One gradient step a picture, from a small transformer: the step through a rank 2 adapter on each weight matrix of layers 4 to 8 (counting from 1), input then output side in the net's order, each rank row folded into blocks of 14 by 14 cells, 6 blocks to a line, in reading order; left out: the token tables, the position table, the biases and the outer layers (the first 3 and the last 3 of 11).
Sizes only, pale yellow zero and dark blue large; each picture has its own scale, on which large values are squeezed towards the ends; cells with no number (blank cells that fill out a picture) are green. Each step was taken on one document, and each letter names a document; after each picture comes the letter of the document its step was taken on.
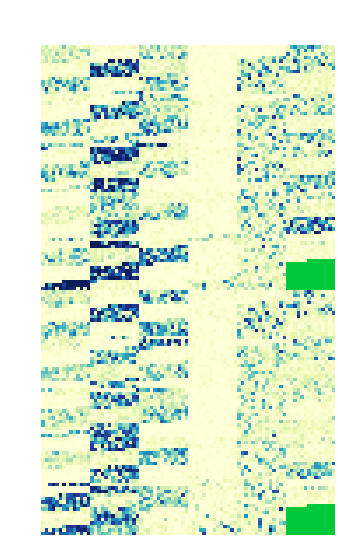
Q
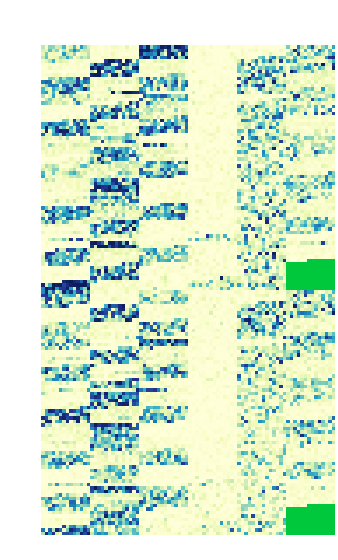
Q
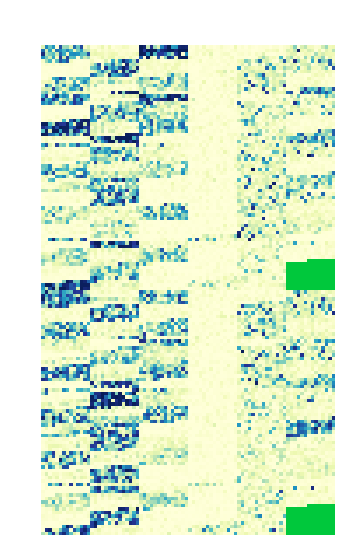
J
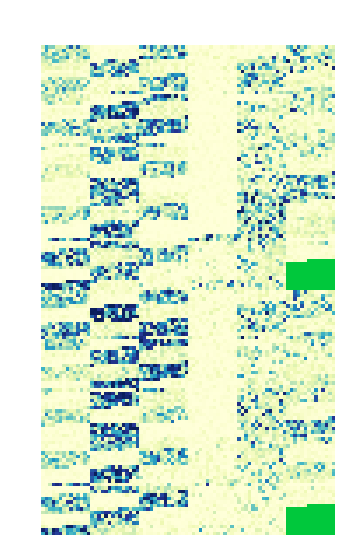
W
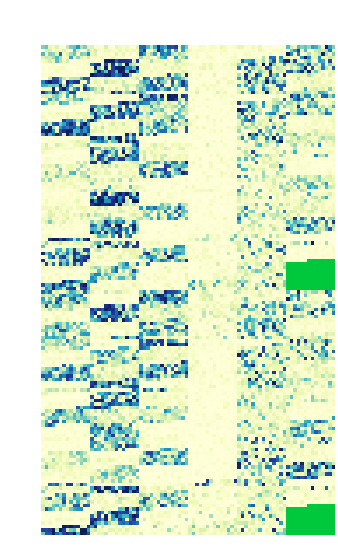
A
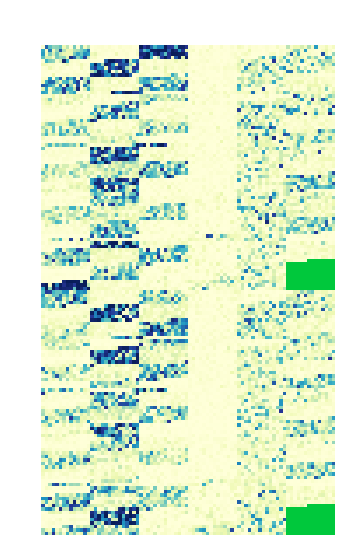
Q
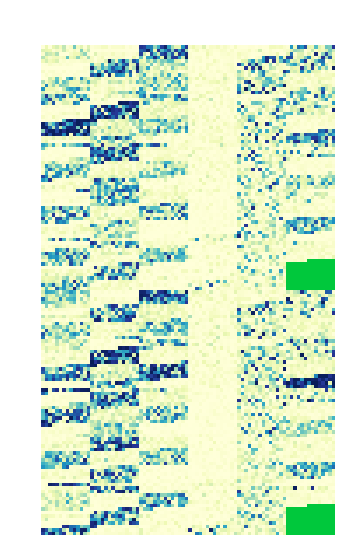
J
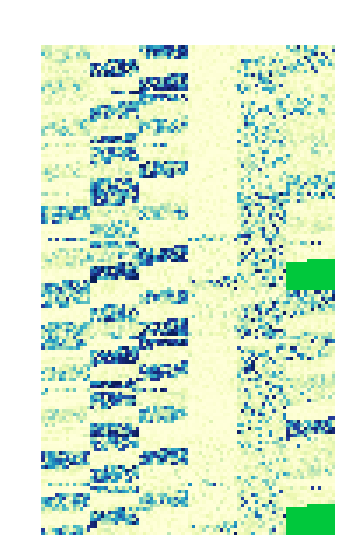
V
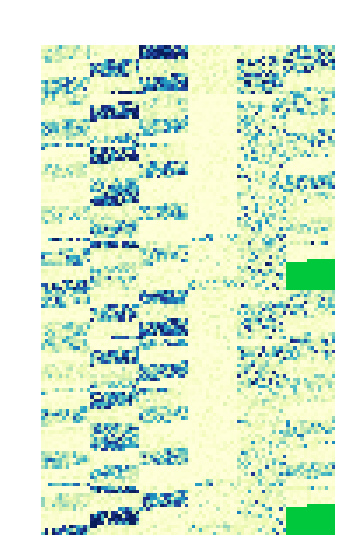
A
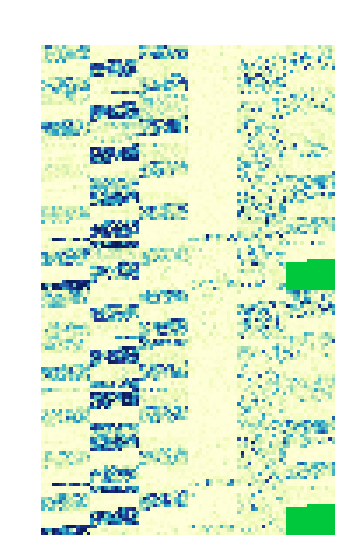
W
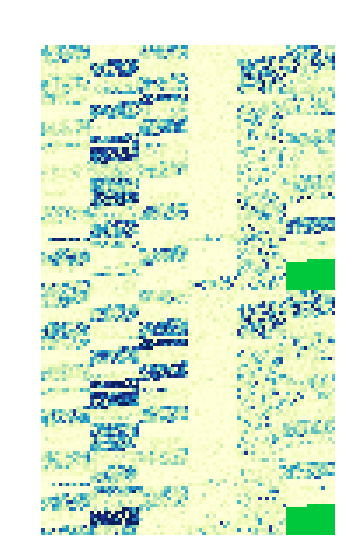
Q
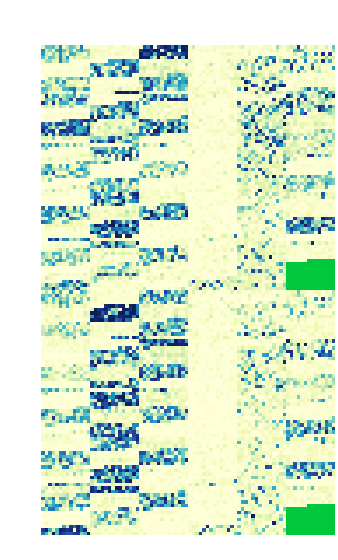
J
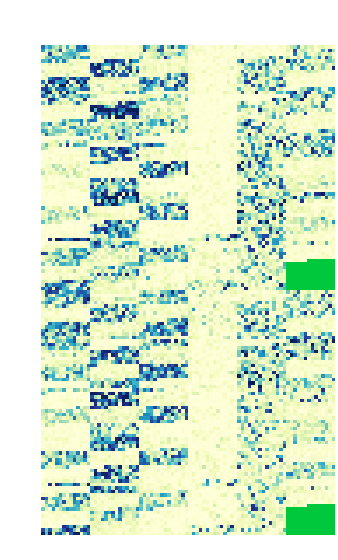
W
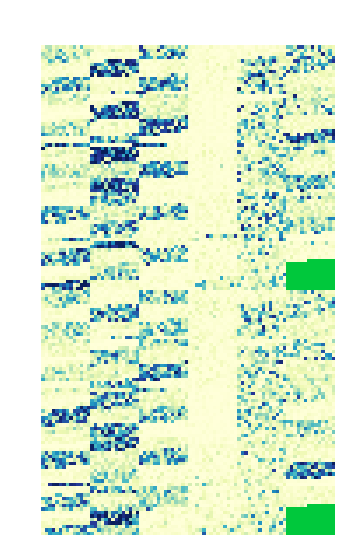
Q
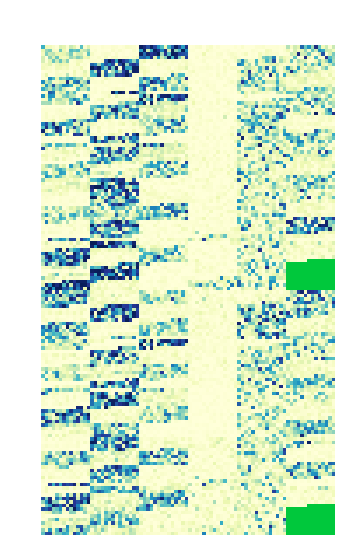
Q
